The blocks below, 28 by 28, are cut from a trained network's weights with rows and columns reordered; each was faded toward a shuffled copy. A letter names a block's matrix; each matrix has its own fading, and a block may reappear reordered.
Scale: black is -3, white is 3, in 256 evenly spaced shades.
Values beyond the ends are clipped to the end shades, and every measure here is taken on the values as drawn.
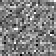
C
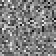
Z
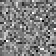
C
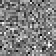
C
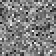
C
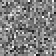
C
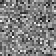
C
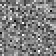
C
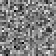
Z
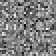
Z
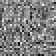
Z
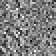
Z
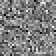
C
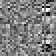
Z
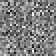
Z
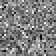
C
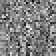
Z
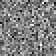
C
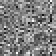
Z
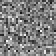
C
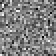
C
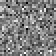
C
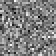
C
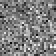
C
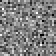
C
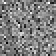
C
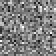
Z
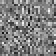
Z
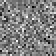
C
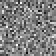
C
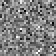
C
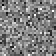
C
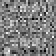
Z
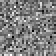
C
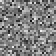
C
